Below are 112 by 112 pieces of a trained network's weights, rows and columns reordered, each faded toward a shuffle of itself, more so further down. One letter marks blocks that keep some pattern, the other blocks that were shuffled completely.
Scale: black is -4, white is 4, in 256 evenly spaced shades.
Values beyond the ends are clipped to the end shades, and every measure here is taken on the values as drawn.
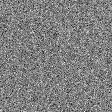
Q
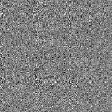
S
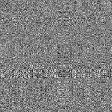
S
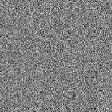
S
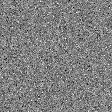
Q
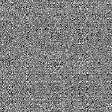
S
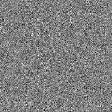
S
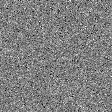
Q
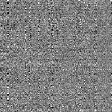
S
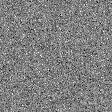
Q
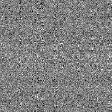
S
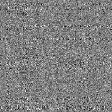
S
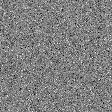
Q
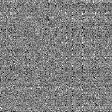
S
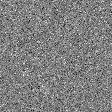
Q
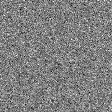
Q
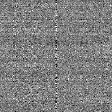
S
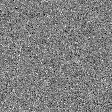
Q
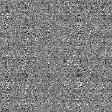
S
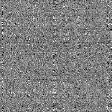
S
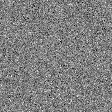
Q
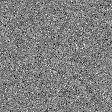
Q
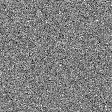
Q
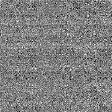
S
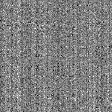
S
